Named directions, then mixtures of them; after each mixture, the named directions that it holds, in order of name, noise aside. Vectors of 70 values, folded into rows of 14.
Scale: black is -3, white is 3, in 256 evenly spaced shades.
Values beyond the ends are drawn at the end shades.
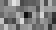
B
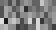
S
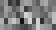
B, S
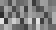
S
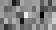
B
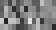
S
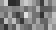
B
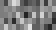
B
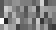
B, S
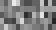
B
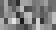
B, S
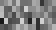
S
